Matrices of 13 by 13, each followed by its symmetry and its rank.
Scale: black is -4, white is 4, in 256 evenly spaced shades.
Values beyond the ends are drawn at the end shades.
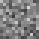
neither, full rank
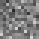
neither, full rank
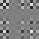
symmetric, rank one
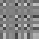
symmetric, rank one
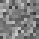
neither, full rank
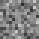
neither, full rank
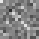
symmetric, full rank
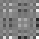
symmetric, rank one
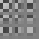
symmetric, rank one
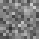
neither, full rank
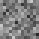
neither, full rank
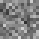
neither, full rank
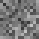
symmetric, full rank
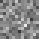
symmetric, full rank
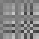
symmetric, rank one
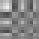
symmetric, rank one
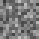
neither, full rank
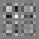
symmetric, rank one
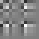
symmetric, rank one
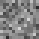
symmetric, full rank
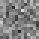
neither, full rank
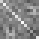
symmetric, full rank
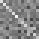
symmetric, full rank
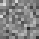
symmetric, full rank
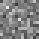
symmetric, full rank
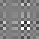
symmetric, rank one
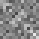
symmetric, full rank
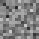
symmetric, full rank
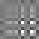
symmetric, rank one
